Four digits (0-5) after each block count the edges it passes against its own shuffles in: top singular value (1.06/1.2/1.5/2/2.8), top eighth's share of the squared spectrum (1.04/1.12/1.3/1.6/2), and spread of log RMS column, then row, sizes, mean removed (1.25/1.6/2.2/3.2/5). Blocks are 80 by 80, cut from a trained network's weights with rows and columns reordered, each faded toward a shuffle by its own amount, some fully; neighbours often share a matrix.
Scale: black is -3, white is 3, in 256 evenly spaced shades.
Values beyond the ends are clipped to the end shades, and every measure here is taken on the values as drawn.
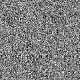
3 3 0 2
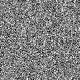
3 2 0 0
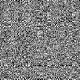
4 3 1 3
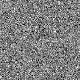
3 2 0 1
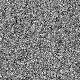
0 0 0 0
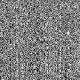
3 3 2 2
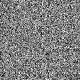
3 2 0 1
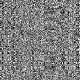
3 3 2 2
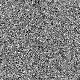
0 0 0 0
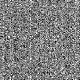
3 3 1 2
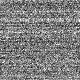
3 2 0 1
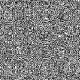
4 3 1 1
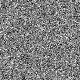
0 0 0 0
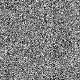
2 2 1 0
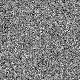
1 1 0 0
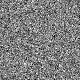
0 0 0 0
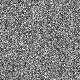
0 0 0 0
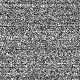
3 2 0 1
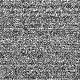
3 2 0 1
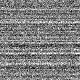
4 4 1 3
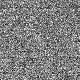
1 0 0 0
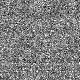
1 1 0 0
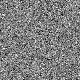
1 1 0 0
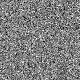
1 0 0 0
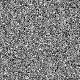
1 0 0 0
